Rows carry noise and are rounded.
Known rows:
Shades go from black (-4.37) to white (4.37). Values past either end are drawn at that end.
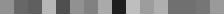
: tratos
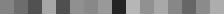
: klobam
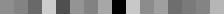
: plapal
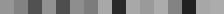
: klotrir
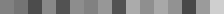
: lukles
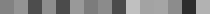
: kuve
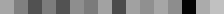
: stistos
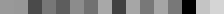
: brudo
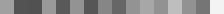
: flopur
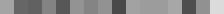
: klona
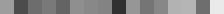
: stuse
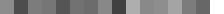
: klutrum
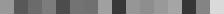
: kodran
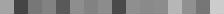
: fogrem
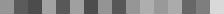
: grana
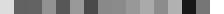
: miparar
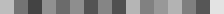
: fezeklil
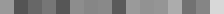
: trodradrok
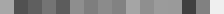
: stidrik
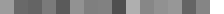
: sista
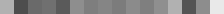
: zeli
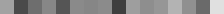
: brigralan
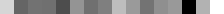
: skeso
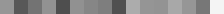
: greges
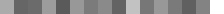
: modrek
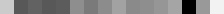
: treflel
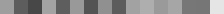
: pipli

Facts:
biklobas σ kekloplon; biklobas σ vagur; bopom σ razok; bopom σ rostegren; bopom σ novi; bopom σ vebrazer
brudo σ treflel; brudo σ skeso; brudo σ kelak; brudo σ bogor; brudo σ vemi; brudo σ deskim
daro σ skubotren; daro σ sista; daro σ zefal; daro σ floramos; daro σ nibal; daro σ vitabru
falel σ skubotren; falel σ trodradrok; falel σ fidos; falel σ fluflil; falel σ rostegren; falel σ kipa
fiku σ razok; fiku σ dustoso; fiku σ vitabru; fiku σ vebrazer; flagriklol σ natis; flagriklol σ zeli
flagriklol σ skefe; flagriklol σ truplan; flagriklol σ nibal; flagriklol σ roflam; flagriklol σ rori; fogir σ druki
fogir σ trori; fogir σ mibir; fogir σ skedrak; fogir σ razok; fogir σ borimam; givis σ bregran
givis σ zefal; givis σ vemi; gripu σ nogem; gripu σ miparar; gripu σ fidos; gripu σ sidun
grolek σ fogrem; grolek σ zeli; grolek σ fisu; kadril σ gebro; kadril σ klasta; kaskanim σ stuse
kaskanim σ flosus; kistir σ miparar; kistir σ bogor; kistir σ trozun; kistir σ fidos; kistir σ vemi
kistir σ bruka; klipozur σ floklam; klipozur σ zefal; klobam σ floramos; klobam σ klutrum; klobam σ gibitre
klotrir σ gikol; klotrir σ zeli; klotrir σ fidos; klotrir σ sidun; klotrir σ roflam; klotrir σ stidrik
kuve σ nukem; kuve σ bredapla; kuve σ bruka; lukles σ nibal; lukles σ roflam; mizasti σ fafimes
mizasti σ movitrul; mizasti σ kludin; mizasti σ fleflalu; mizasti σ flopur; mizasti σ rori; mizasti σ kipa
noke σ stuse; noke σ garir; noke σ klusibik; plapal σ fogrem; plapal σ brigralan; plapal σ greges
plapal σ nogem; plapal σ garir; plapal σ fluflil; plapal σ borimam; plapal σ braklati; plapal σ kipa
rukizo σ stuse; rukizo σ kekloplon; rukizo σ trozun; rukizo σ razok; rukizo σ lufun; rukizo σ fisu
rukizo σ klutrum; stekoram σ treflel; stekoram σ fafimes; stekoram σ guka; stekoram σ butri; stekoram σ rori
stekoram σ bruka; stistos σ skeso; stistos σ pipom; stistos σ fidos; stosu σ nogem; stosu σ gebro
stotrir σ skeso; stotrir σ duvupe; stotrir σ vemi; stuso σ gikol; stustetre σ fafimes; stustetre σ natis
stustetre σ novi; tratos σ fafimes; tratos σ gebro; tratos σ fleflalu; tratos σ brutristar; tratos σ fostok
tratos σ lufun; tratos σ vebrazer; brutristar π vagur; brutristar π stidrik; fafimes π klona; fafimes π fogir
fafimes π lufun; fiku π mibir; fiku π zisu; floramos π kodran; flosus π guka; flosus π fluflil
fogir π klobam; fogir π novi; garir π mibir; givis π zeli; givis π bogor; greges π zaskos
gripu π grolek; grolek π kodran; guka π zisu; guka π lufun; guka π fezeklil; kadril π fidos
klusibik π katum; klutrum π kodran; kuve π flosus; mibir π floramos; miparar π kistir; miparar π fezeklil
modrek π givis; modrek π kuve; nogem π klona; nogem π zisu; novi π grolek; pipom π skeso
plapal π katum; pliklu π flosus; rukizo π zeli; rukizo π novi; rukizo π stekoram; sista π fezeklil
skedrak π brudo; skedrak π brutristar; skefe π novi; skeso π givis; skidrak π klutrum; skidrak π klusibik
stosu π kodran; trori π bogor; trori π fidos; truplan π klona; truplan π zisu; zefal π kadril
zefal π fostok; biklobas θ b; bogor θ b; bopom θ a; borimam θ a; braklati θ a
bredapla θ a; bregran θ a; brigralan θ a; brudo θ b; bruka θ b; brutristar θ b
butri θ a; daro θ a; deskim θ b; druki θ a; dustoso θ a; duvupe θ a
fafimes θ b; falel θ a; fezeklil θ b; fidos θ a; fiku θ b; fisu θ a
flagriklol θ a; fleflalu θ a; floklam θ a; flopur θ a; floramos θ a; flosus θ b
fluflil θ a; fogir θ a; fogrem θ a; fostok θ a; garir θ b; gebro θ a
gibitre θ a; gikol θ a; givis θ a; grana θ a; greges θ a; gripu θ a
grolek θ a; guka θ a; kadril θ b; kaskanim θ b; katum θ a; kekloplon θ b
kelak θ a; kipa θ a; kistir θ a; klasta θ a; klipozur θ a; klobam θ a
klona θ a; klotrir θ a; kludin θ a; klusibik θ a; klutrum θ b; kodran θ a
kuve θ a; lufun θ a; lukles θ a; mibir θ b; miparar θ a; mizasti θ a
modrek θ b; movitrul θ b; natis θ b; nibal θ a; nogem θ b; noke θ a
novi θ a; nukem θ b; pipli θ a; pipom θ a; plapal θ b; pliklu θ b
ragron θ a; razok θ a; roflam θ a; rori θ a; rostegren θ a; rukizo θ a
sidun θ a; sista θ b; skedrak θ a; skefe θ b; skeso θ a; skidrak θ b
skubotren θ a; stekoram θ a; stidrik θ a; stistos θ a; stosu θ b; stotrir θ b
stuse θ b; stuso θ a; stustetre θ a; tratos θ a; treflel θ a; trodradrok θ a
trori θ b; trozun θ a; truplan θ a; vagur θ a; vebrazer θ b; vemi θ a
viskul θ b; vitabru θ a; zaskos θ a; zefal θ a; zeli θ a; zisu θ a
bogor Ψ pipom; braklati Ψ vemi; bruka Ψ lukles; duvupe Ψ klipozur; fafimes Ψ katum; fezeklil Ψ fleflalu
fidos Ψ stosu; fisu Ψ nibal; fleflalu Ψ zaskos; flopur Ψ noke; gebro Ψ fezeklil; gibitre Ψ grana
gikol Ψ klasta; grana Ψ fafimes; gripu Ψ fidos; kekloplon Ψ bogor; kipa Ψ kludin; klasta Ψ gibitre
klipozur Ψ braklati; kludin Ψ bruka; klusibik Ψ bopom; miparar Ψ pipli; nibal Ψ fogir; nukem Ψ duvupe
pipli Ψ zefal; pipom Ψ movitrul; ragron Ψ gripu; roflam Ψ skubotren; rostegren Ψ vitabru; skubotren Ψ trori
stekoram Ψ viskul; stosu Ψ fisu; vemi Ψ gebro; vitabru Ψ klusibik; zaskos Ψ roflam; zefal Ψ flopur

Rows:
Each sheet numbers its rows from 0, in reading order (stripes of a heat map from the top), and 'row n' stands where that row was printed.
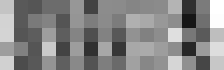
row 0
bruka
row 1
truplan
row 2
fleflalu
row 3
gripu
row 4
gebro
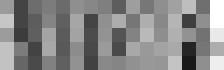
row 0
vebrazer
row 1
fidos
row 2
fisu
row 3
klipozur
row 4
duvupe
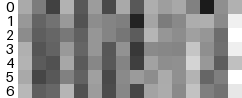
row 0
stekoram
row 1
trori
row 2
nogem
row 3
kekloplon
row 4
braklati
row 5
nibal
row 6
klusibik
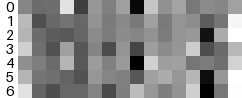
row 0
fogir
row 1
natis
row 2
deskim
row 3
zaskos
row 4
fiku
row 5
guka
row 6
vemi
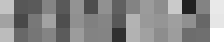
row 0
gikol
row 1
skedrak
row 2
flosus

